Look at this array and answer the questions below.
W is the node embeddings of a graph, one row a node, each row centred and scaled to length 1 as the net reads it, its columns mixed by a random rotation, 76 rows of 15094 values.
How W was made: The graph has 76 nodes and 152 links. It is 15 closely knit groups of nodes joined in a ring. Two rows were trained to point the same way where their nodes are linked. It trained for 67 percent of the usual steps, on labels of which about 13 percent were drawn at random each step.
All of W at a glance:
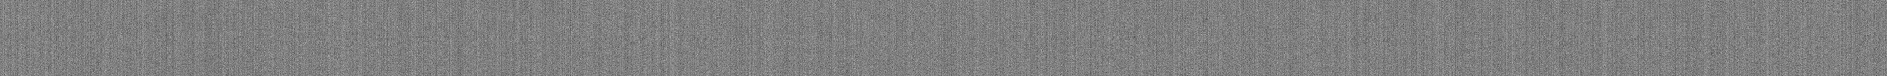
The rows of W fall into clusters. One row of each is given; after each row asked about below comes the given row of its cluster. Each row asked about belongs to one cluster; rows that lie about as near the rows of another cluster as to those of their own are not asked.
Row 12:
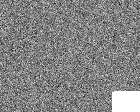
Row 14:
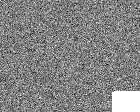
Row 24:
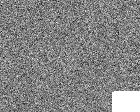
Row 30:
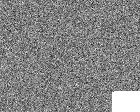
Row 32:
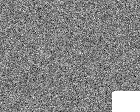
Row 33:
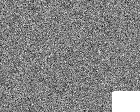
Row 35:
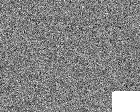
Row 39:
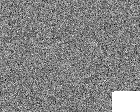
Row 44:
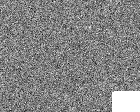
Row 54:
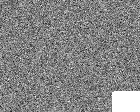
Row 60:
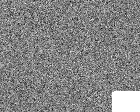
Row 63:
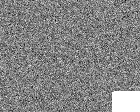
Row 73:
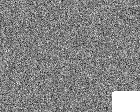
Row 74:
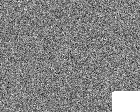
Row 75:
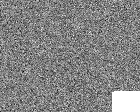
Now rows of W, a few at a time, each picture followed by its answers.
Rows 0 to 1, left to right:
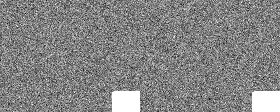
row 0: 33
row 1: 44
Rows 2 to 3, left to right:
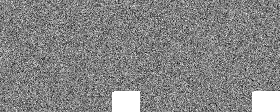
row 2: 73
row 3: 12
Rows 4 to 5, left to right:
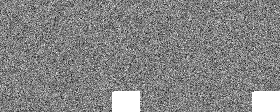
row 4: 44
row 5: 74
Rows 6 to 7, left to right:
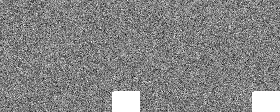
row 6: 33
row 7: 44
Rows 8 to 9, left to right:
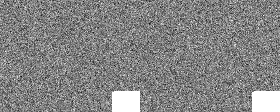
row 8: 32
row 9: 14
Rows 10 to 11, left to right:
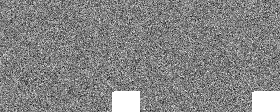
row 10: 73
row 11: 63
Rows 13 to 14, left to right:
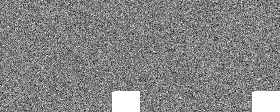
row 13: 35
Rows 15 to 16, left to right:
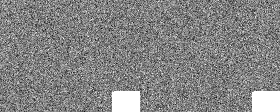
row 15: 60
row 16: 74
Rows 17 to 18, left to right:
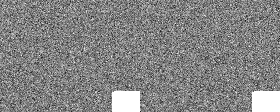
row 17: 60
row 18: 60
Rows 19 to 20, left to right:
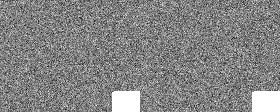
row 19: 14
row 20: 30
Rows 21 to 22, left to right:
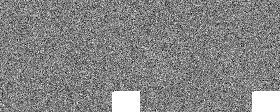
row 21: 74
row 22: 30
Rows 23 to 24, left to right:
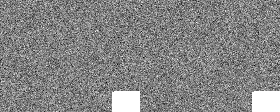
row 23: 54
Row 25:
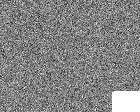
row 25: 30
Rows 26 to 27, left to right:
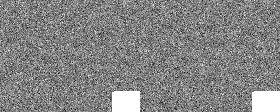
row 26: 73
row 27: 73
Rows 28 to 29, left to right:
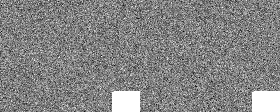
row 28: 24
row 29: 75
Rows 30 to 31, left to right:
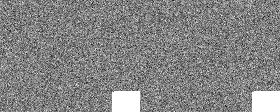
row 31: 63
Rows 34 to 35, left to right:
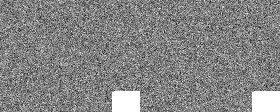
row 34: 32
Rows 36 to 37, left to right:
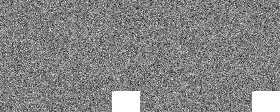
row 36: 12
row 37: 12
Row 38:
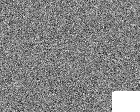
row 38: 39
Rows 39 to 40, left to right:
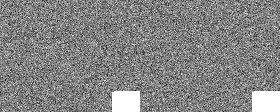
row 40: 35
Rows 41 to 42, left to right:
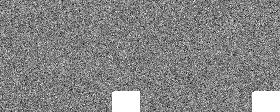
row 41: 73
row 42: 14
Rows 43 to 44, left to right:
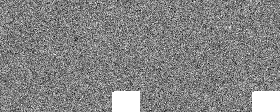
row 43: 14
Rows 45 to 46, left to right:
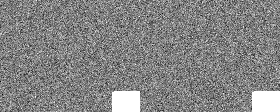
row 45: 54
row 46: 39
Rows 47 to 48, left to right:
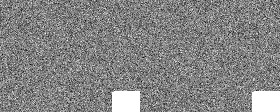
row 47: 75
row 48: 24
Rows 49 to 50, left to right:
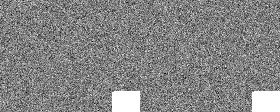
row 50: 32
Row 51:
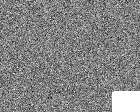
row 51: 33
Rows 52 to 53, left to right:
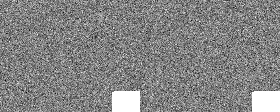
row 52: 74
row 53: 74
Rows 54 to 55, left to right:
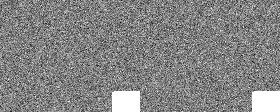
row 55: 39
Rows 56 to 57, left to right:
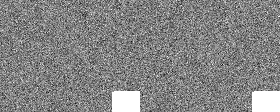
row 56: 12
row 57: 54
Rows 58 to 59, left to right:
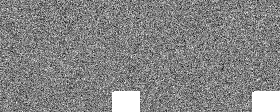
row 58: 24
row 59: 14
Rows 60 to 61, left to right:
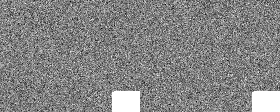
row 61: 33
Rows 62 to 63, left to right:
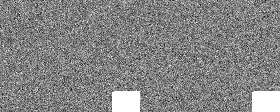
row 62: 73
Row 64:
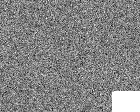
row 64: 60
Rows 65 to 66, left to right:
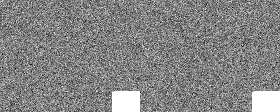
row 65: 75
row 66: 30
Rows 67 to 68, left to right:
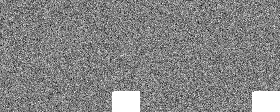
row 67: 33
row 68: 35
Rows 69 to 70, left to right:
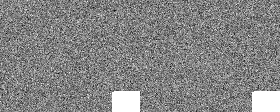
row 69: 74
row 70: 39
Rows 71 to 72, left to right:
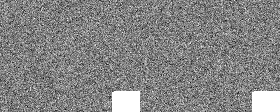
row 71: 14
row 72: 75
